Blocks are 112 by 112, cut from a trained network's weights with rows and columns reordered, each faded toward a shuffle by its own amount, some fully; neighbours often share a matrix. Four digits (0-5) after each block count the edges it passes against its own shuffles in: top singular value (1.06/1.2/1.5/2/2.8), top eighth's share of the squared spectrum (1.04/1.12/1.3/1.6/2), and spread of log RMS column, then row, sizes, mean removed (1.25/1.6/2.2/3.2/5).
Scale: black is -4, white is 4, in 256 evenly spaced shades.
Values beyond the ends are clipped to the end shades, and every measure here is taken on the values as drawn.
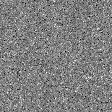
0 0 0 0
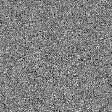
2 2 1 2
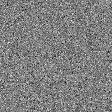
1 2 0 1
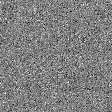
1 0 0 0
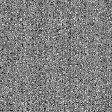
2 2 0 2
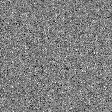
1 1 0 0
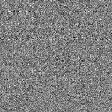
3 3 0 2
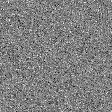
1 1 0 0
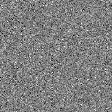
3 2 2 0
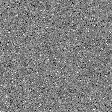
1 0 0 0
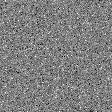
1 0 0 0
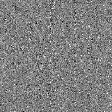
3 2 2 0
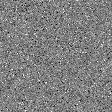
0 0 0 0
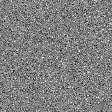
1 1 0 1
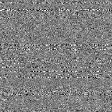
3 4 0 4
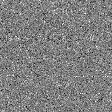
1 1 0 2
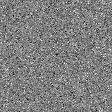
0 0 0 0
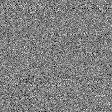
2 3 0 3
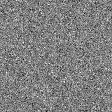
0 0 0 0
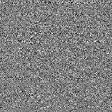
3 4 1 3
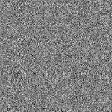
3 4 2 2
